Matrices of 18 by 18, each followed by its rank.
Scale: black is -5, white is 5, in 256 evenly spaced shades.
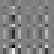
one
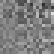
three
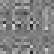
three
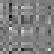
two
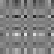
one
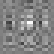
two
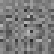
three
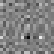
three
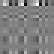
one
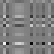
one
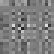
two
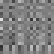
two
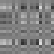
one
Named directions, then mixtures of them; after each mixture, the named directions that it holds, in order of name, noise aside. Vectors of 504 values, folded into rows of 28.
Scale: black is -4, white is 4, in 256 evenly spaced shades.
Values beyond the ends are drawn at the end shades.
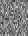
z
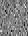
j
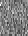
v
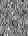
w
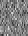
j, w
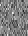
v, w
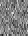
j, v, w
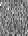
v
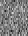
j, v, z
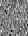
j, v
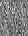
j, v, z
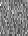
v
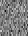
j, v, z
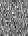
v, w, z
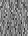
j, v, w
